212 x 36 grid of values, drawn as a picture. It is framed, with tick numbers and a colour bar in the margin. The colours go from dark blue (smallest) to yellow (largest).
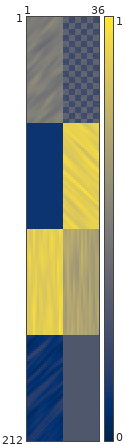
The table splits into 4 rows of 2 panels. Panel 1,1: middling, slanting up to the right, faint in contrast. Panel 1,2: low, checkered. Panel 2,1: very low, flat. Panel 2,2: very high, slanting down to the right, faint in contrast. Panel 3,1: very high, streaked downward, faint in contrast. Panel 3,2: high, streaked downward, faint in contrast. Panel 4,1: very low, slanting up to the right, faint in contrast. Panel 4,2: low, flat.
